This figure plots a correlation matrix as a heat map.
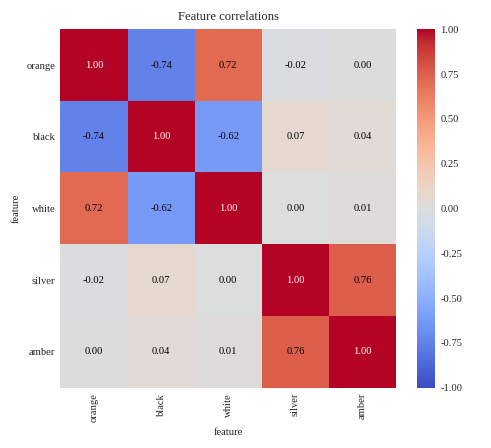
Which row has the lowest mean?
black
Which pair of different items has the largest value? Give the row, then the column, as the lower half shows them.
amber, silver
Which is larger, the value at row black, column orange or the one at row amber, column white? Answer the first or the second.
the second
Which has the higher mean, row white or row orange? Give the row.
white
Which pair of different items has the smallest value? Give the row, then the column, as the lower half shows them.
black, orange
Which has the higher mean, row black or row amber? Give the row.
amber
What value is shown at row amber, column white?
0.01
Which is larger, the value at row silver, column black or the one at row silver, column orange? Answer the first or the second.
the first
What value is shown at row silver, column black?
0.07
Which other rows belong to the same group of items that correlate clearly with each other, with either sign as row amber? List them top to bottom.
silver
